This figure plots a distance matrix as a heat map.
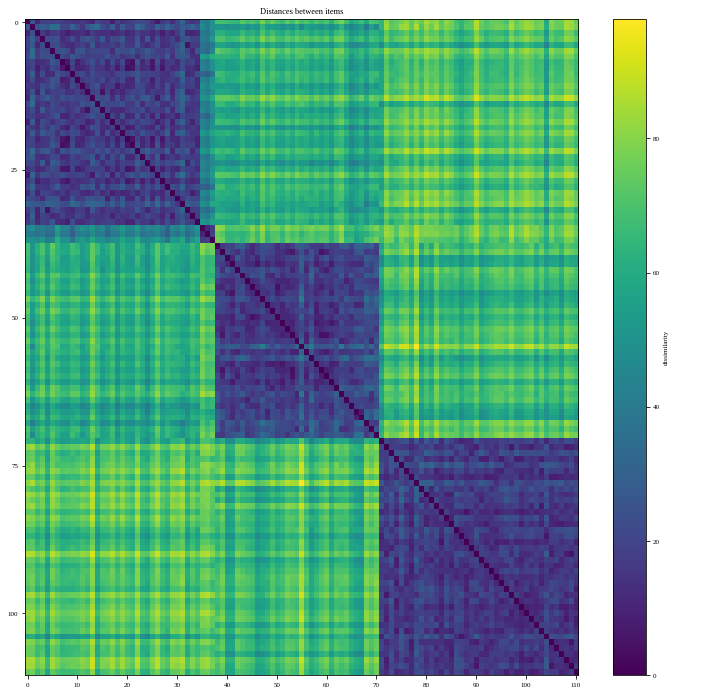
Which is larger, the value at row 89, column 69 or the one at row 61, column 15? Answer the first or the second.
the first
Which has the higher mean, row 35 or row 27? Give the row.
35
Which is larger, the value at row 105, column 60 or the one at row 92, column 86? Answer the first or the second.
the first
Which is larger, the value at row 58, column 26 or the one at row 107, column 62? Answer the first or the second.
the first
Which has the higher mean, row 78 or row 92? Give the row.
78
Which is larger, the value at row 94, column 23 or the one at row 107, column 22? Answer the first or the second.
the second
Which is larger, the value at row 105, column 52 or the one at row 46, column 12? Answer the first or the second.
the first
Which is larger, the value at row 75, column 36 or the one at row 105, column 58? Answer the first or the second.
the first
